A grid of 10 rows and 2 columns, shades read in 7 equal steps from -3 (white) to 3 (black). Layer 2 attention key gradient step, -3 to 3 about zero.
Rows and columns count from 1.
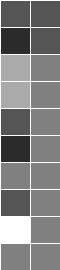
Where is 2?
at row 2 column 1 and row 6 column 1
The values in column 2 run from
0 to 1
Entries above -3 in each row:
2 2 2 2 2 2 2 2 1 2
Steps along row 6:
down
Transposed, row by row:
1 2 -1 -1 1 2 0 1 -3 0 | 1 1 0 0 0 0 0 0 0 0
